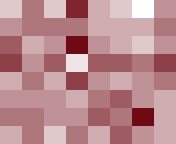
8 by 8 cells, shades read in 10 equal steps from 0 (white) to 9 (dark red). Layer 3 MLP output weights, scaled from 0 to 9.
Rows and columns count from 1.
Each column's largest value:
7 5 6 9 6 6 9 7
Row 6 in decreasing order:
6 5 4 4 4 4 3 3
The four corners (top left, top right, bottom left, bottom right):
2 4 3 3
